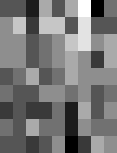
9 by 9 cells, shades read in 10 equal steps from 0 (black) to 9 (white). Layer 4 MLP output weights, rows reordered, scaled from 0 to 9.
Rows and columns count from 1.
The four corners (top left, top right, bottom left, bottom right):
3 4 3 5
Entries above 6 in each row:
1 4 2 0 0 0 0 0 0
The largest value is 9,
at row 1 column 7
